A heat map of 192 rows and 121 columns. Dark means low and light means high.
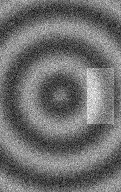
Histogram: bell-shaped. Ninth with the highest average: middle right. Slope: none. Rings: centred on the centre. Odd patch: higher, in the middle right.
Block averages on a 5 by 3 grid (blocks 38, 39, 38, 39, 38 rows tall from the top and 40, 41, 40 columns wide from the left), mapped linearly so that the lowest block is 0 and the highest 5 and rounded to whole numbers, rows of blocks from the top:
2 2 2
2 2 3
2 0 5
2 2 3
2 2 2
